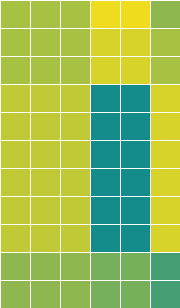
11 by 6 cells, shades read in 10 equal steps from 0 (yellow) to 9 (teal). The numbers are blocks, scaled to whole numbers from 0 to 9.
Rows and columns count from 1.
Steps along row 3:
same same down same up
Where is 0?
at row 1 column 4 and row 1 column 5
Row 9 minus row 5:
0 0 0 0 0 0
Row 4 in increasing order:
1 2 2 2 9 9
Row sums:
13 14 14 25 25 25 25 25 25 29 29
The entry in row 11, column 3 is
4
